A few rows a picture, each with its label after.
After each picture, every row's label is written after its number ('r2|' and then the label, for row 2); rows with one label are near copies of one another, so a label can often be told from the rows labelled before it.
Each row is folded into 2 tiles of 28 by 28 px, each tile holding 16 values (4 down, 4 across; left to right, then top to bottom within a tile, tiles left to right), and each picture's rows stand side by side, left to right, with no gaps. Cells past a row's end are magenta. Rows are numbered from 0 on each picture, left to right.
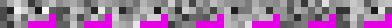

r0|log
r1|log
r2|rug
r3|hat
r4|rug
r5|hat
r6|log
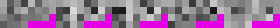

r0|hat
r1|log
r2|log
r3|hat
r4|rug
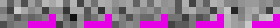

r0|hat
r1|hat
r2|hat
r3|hat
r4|rug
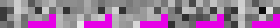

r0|log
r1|rug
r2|rug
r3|hat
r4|log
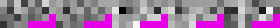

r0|hat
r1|hat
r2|rug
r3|rug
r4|log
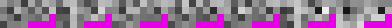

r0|hat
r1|log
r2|hat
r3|hat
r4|hat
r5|log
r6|rug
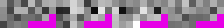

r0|hat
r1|log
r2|rug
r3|hat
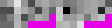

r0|log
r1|rug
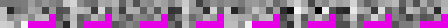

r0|rug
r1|log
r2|hat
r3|log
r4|rug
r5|log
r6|log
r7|hat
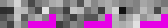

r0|log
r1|hat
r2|rug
